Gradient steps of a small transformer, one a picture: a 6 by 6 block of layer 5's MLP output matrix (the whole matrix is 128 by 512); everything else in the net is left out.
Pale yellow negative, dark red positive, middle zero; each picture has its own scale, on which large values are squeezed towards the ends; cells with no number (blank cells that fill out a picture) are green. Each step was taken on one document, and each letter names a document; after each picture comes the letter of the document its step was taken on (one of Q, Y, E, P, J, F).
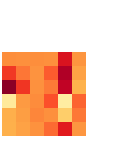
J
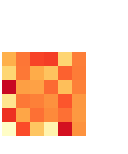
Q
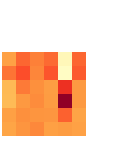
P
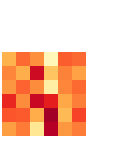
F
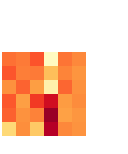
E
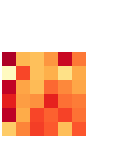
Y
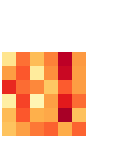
Q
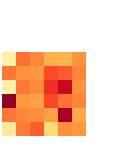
Y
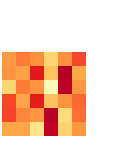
F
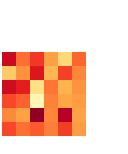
Q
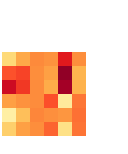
J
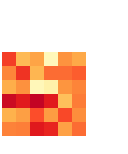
E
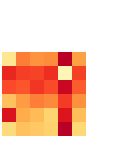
P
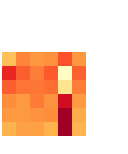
P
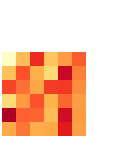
Q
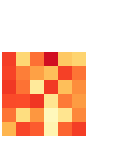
E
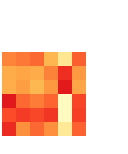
F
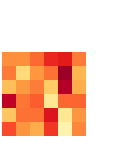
F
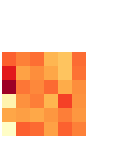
Q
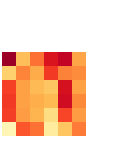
Y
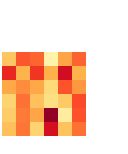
F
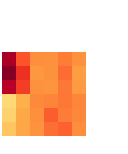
J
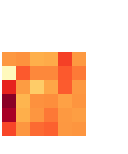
Y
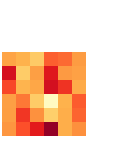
E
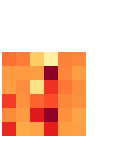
E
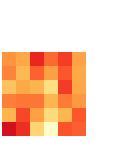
E
